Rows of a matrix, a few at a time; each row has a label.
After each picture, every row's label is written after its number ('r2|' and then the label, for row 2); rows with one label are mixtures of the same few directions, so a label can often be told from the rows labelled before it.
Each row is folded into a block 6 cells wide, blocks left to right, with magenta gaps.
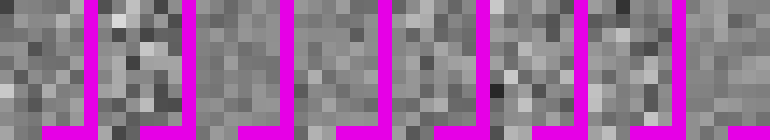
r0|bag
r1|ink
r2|ink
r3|bag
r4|ink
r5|bag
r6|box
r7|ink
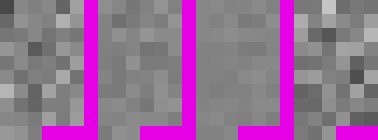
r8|bag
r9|ink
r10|ink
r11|box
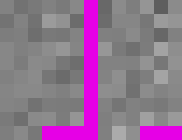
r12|ink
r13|bag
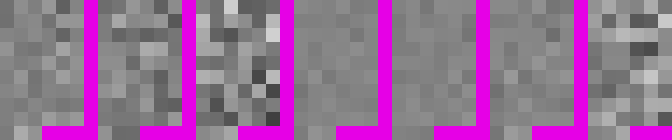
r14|bag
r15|ink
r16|box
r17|bag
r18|box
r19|bag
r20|ink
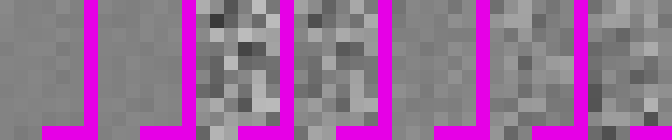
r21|bag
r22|ink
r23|ink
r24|ink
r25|bag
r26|ink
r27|box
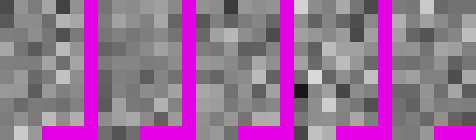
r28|bag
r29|box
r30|box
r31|bag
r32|box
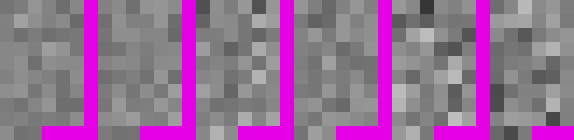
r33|ink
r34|box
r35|bag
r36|ink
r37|box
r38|box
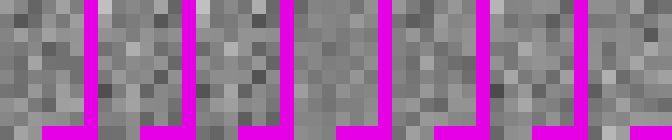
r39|ink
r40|bag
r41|bag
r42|bag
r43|ink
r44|bag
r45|bag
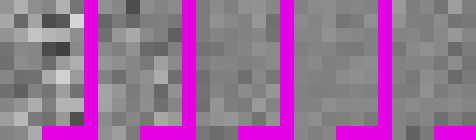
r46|ink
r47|box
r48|box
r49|ink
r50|bag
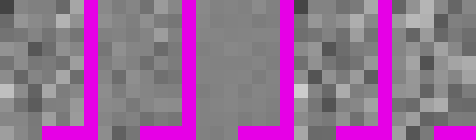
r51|bag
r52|bag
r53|bag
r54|bag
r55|ink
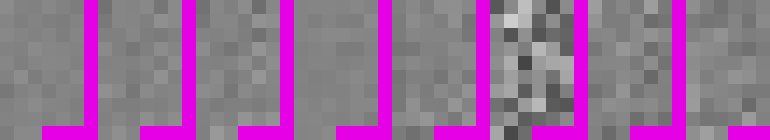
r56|bag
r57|bag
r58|bag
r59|ink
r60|box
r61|ink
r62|bag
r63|box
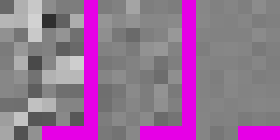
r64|ink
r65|box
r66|bag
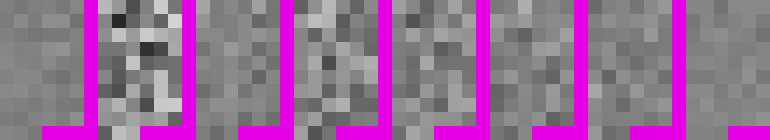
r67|ink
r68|ink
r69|bag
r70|ink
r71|ink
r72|box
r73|bag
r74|box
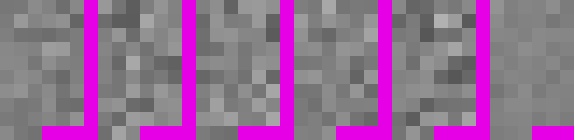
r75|ink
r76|ink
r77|box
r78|box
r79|ink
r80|bag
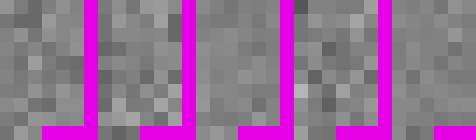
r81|ink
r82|box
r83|box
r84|bag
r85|bag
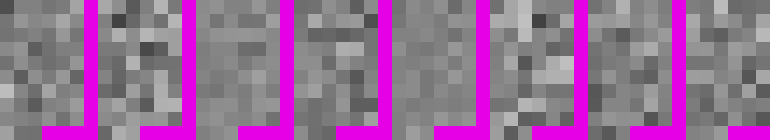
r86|bag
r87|ink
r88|ink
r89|ink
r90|bag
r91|ink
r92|box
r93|box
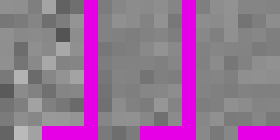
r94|bag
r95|box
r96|ink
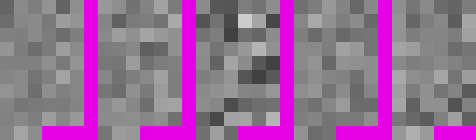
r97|bag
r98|ink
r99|ink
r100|ink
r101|box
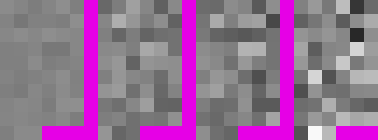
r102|ink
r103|ink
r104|ink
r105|bag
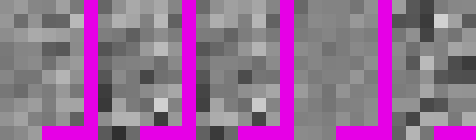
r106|ink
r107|box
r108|box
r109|bag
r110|ink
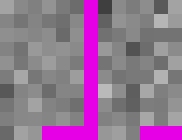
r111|bag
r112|bag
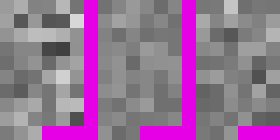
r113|ink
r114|ink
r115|box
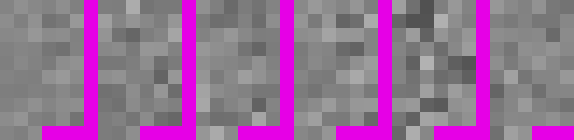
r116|ink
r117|box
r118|box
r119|ink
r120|ink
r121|bag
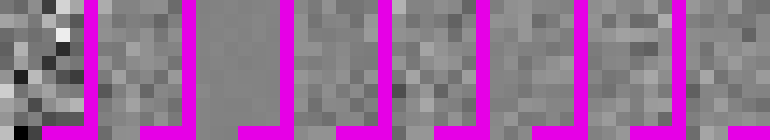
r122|bag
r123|bag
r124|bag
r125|box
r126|bag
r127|ink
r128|ink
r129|bag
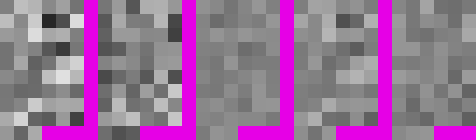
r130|ink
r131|box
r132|ink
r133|ink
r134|box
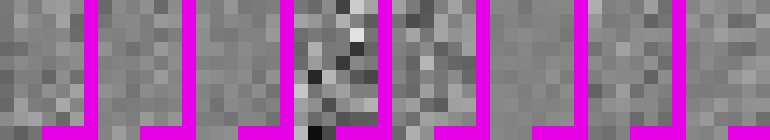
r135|box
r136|bag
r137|box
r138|bag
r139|ink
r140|box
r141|bag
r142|ink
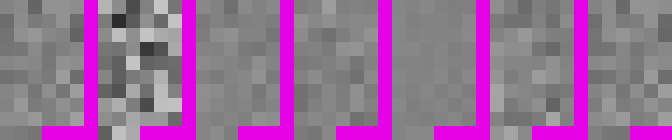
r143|box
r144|ink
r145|box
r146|box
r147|box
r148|box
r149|box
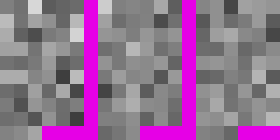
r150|box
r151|bag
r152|box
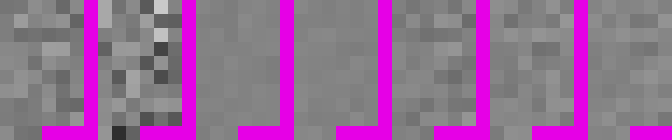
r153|ink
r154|bag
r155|ink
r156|box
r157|ink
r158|ink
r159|ink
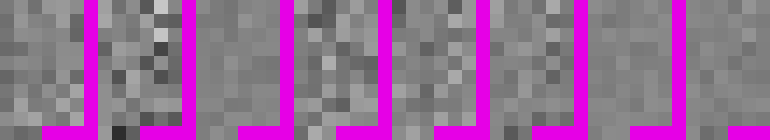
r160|box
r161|bag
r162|ink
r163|ink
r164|bag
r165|bag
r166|ink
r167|bag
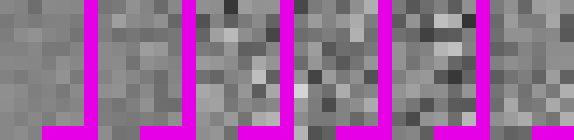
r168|box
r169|ink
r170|box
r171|bag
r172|ink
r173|box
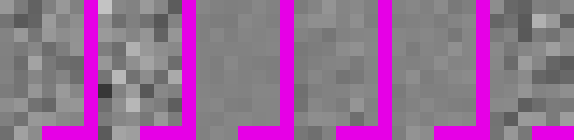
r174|ink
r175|bag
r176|ink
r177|box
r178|bag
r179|ink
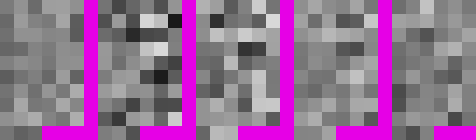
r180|box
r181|ink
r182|ink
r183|ink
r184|box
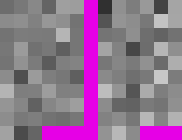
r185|bag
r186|bag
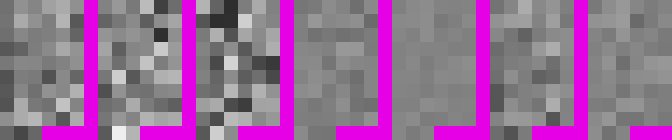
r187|box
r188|bag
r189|ink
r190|ink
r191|ink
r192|box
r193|ink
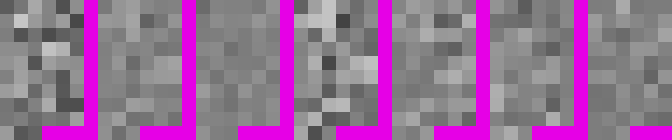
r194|ink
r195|ink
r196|bag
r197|ink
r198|ink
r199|box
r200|box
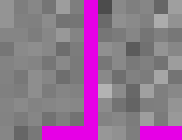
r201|bag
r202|bag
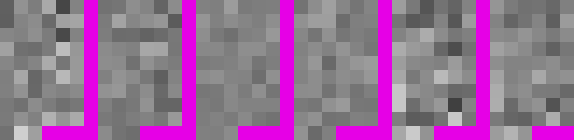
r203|bag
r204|ink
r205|box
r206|ink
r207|box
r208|box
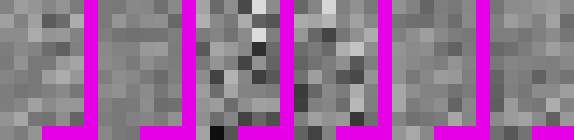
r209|ink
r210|ink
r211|bag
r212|box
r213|box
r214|box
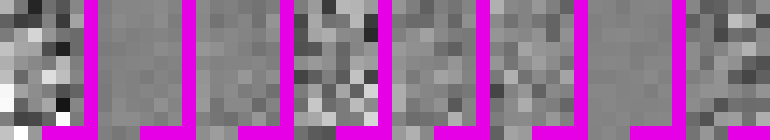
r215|box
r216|box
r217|box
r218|box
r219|box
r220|bag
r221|box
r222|ink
